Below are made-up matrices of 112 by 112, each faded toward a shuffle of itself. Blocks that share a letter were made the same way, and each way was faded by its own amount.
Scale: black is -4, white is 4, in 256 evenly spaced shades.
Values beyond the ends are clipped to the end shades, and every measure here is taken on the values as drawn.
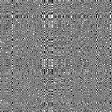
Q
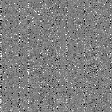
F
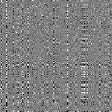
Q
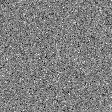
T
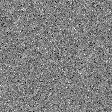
T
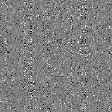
F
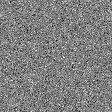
T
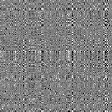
Q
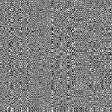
Q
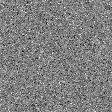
T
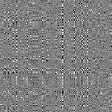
Q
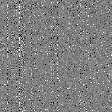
F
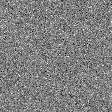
T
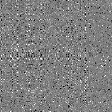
F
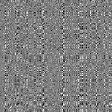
Q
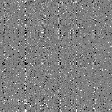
F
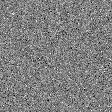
T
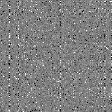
F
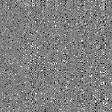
F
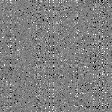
F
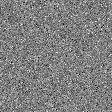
T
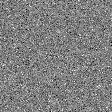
T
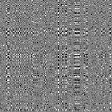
Q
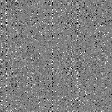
F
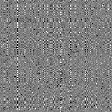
Q
